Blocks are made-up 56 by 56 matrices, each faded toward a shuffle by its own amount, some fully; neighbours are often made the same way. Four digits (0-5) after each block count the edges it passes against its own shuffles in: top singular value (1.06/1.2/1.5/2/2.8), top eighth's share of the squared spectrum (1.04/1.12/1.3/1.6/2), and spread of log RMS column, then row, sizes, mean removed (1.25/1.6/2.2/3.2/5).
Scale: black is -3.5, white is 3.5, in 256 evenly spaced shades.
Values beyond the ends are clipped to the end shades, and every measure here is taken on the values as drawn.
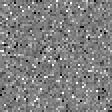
0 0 0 0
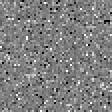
0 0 0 0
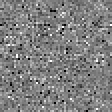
2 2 0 1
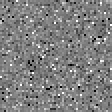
0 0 0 0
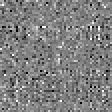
3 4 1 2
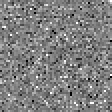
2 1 0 0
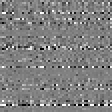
4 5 1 4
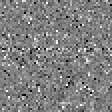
3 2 1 1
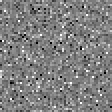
1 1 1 0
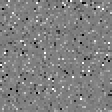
1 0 0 0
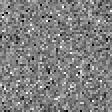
0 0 0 0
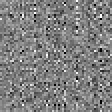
4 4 3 2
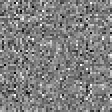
3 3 3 1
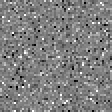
0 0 0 0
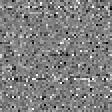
2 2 0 2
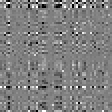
5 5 3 3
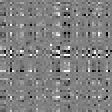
5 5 3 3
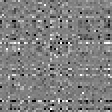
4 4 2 3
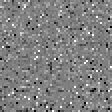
2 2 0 0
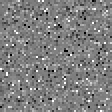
1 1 0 0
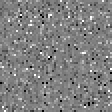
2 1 0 0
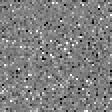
2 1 0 0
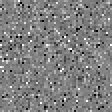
2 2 0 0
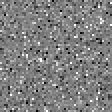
0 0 0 0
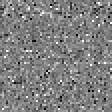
0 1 0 2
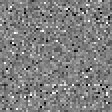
1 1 0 1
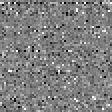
2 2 0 2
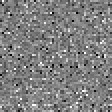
0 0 0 1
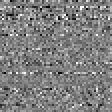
1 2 0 3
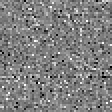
1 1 0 1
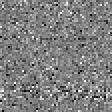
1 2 0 2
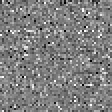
1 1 0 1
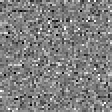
1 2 0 2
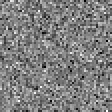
2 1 0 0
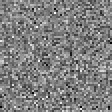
1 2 0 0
